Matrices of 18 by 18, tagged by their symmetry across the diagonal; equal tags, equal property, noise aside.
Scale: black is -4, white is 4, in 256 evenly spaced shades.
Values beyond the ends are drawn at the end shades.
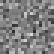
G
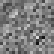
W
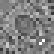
W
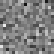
G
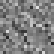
G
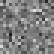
G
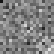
W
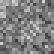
W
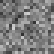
W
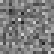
W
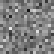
G
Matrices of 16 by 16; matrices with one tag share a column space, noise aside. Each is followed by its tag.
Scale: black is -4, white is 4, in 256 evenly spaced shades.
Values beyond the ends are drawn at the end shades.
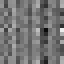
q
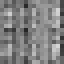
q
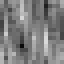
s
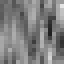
s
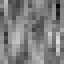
s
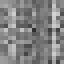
q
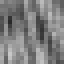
s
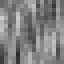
s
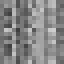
q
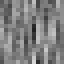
s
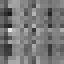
q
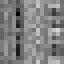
q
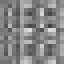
q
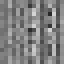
q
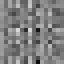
q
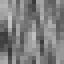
s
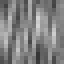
s
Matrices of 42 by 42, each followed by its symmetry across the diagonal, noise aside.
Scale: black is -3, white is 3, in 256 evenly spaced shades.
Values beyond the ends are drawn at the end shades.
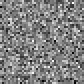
neither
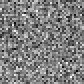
antisymmetric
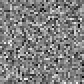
antisymmetric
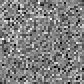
symmetric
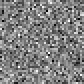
neither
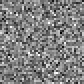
neither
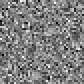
antisymmetric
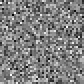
antisymmetric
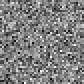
neither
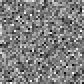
symmetric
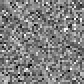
antisymmetric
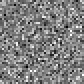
symmetric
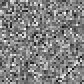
symmetric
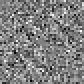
antisymmetric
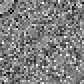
symmetric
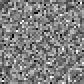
symmetric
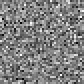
neither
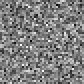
neither
